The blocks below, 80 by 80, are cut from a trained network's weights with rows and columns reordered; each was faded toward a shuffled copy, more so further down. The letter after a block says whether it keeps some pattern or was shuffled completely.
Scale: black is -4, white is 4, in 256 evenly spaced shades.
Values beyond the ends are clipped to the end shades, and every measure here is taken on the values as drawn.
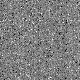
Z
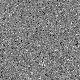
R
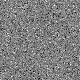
R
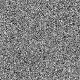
Z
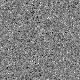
R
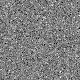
R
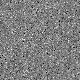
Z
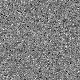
R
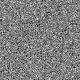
R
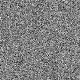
Z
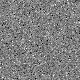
R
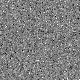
R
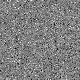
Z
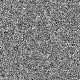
Z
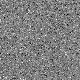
R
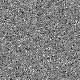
R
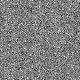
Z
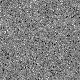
R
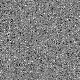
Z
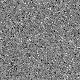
R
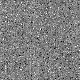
Z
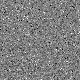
R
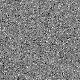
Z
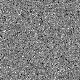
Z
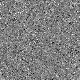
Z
